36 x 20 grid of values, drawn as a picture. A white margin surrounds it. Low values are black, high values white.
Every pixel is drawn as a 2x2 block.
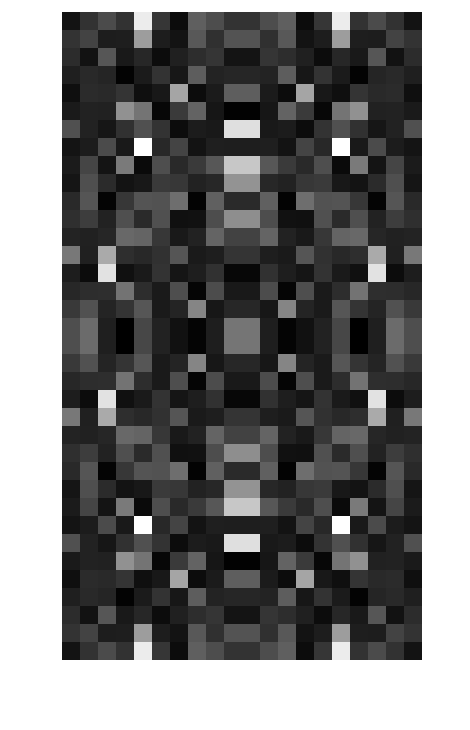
There is no seam. The grain is fine, like static. There is no overall slope. Its left and right halves mirror each other, and so do its top and bottom. On average the colour sits 20% of the way up the scale. The values are skewed, with a long tail toward high values.
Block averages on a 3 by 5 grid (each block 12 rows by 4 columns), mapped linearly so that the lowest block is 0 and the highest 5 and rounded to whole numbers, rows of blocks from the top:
03530
40104
03530
